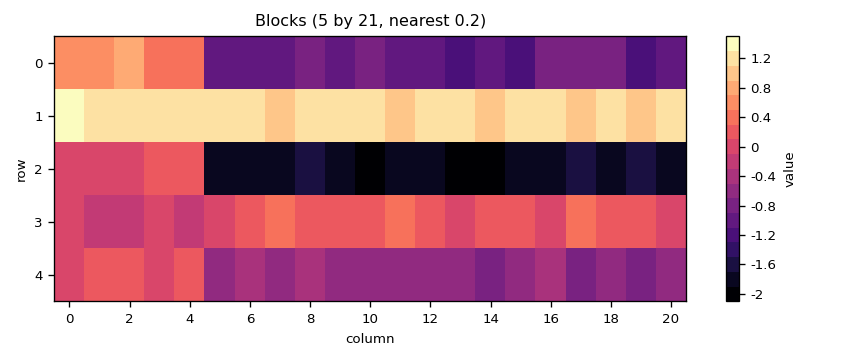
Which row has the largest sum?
1
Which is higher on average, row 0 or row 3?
row 3
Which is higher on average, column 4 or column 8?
column 4
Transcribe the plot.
Title: Blocks (5 by 21, nearest 0.2)
x-axis: column, ticks 0 2 4 6 8 10 12 14 16 18 20
y-axis: row, ticks 0 1 2 3 4 (0 at the top)
Colour bar: value, ticks -2 -1.6 -1.2 -0.8 -0.4 0 0.4 0.8 1.2
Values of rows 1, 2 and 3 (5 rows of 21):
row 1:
1.4 1.2 1.2 1.2 1.2 1.2 1.2 1 1.2 1.2 1.2 1 1.2 1.2 1 1.2 1.2 1 1.2 1 1.2
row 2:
0 0 0 0.2 0.2 -1.8 -1.8 -1.8 -1.6 -1.8 -2 -1.8 -1.8 -2 -2 -1.8 -1.8 -1.6 -1.8 -1.6 -1.8
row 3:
0 -0.2 -0.2 0 -0.2 0 0.2 0.4 0.2 0.2 0.2 0.4 0.2 0 0.2 0.2 0 0.4 0.2 0.2 0
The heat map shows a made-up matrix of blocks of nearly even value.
